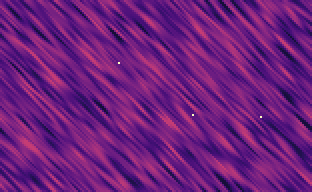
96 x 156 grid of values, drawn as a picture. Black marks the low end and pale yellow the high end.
No row or column stands out. Three lone cells stand out, each far higher than its neighbours. Neither half mirrors the other. Overall the values sit about 30% of the way up the scale. There is no overall slope. Streaks slant down to the right.
